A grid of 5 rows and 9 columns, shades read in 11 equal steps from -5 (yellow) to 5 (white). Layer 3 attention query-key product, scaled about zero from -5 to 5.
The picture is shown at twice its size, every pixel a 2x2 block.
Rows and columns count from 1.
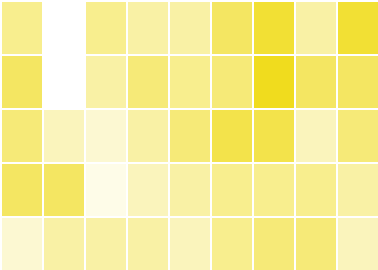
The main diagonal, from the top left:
0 5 3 2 2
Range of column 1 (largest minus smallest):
5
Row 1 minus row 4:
2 7 -4 -1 0 -2 -4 1 -5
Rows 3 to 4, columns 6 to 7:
-3 -3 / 0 0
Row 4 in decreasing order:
4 2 1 1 0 0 0 -2 -2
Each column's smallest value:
-2 -2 0 -1 -1 -3 -5 -2 -4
